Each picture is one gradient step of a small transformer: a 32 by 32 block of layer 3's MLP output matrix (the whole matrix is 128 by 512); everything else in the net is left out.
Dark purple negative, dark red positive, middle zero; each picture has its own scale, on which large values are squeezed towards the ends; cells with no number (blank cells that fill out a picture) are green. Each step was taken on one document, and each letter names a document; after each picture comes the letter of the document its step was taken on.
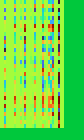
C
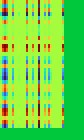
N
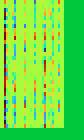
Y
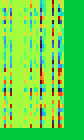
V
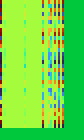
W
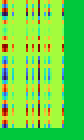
N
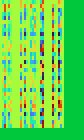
V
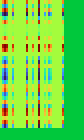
N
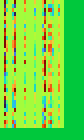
Y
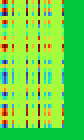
N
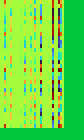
V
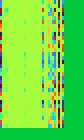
W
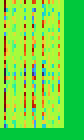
Y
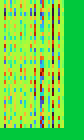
V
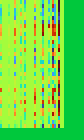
C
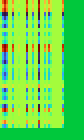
N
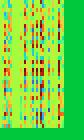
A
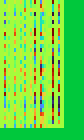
V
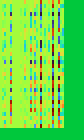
V
